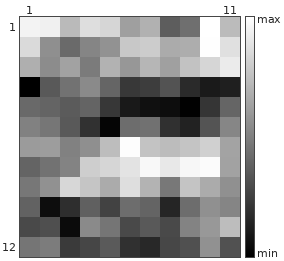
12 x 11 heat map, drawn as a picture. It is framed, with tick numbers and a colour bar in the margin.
Stripes running across repeat 2 times from top to bottom. The middle left is the calmest part. The grain runs across in streaks.
